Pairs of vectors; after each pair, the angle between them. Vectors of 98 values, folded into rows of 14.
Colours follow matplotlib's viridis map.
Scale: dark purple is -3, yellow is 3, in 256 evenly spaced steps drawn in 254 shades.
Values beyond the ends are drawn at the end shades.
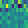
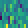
orthogonal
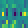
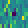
partly aligned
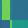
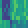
nearly opposite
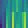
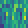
partly aligned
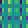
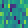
orthogonal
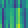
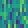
partly opposed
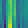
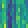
nearly opposite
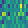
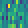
orthogonal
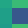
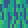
orthogonal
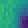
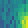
nearly opposite
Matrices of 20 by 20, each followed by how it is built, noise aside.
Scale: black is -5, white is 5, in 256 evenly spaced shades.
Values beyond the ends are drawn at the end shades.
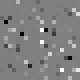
sparse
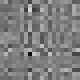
low rank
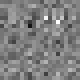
low rank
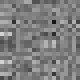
low rank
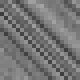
Toeplitz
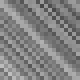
Toeplitz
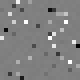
sparse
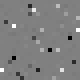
sparse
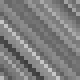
Toeplitz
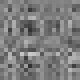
low rank
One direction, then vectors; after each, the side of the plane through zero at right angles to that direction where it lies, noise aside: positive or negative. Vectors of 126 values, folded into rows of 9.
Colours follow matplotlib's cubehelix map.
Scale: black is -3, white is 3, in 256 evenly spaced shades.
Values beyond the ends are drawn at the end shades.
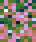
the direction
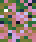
positive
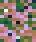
positive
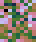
negative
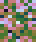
negative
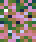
positive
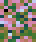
negative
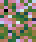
negative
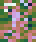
positive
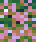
positive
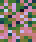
positive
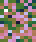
positive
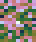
negative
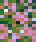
positive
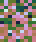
positive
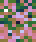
positive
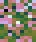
negative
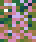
positive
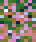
positive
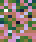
positive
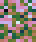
negative
